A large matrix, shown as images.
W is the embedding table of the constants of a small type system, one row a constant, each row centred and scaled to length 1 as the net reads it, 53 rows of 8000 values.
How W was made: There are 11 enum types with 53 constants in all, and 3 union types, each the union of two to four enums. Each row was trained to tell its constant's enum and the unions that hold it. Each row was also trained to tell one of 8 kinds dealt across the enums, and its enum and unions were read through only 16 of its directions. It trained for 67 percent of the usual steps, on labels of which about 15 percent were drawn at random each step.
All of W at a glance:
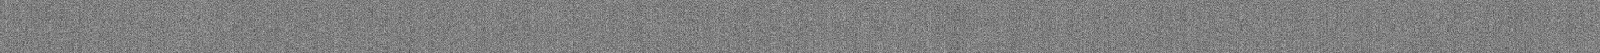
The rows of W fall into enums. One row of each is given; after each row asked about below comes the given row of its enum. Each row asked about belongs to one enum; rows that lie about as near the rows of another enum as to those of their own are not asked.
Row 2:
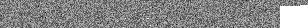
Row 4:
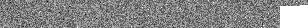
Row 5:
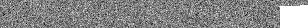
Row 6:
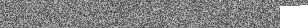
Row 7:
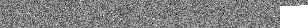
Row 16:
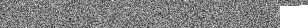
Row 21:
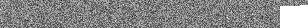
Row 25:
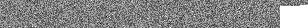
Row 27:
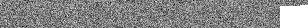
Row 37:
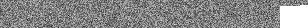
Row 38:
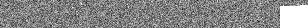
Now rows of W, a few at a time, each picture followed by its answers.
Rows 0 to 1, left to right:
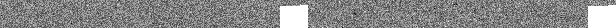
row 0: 21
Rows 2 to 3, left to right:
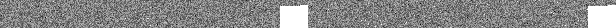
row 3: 21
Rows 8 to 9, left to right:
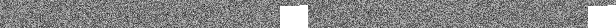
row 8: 2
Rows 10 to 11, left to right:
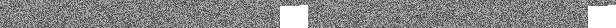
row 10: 21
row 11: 25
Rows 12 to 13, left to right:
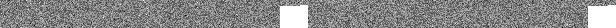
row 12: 37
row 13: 6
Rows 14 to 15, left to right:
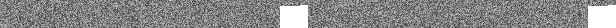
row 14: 7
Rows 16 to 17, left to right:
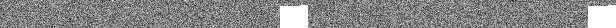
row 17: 7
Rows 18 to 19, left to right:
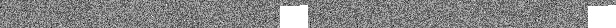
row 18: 16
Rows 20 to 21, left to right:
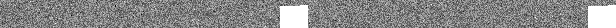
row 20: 37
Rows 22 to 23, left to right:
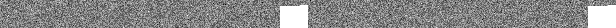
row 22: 7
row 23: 5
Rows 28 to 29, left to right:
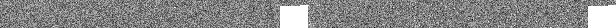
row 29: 21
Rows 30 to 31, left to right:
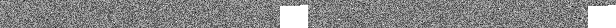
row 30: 21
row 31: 2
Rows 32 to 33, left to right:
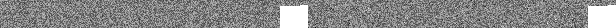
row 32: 5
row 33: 6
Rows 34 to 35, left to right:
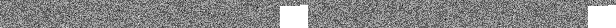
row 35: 37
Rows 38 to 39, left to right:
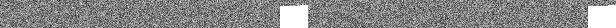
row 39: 2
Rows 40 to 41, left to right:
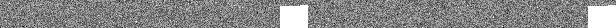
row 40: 27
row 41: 5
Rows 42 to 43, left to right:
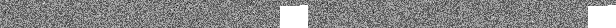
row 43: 6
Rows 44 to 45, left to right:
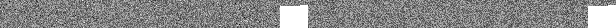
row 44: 16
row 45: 5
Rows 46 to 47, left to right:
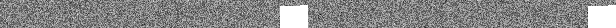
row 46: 16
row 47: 37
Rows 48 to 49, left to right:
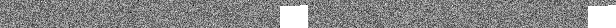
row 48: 37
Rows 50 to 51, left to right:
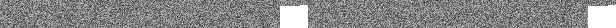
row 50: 5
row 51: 16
